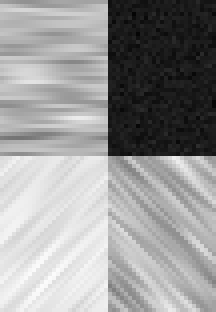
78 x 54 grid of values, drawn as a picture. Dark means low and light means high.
It is made of 2 by 2 panels. Panel 1,1: high, streaked across. Panel 1,2: very low, fine-grained, faint in contrast. Panel 2,1: very high, slanting up to the right, faint in contrast. Panel 2,2: high, slanting down to the right.
